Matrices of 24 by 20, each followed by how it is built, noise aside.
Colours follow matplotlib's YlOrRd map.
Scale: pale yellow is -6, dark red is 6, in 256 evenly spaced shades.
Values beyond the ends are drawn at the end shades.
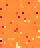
sparse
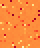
sparse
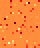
sparse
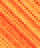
Toeplitz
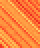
Toeplitz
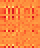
low rank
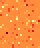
sparse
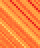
Toeplitz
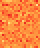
low rank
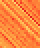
Toeplitz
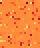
sparse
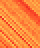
Toeplitz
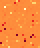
sparse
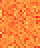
low rank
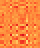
low rank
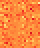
low rank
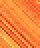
Toeplitz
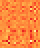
low rank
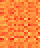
low rank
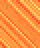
Toeplitz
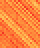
Toeplitz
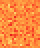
low rank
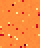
sparse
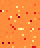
sparse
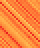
Toeplitz
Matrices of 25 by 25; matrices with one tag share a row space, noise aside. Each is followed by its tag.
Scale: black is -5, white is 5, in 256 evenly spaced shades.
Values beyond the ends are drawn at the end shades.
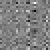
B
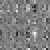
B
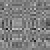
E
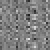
B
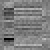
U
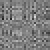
E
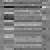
U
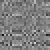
E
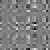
B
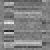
U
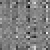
B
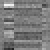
U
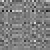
E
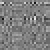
E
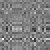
E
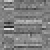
U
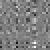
B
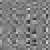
B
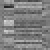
U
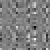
B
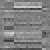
U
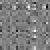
B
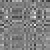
E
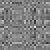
E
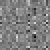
B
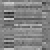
U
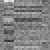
U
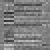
U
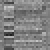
U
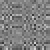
E
